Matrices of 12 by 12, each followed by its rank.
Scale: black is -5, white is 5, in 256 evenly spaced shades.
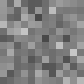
full rank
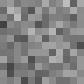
full rank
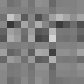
two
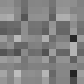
two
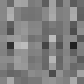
two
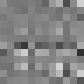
two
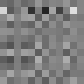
two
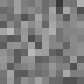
full rank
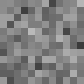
full rank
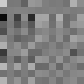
two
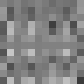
two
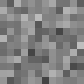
full rank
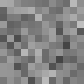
full rank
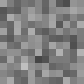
full rank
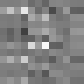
two
